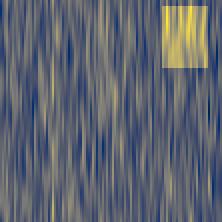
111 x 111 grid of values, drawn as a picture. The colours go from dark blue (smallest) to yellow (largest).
Grain: streaks running down. Mirror symmetry: none. Odd patch: higher, in the top right. Ninth with the highest average: top right. Average level on the scale: 40%.
